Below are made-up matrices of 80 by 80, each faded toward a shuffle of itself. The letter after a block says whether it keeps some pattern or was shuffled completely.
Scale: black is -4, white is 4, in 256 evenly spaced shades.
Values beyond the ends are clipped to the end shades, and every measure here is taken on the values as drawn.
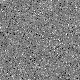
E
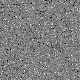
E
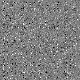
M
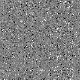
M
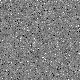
E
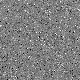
E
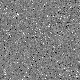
E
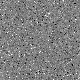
E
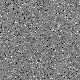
E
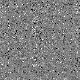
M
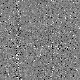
M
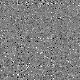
M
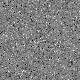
E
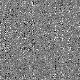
M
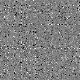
M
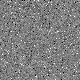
E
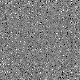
M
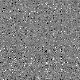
M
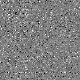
M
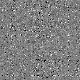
M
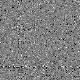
M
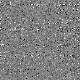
M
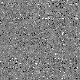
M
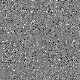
M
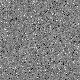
E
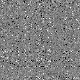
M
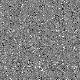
M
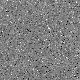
E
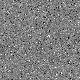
E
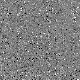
M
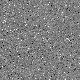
E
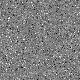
E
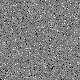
E
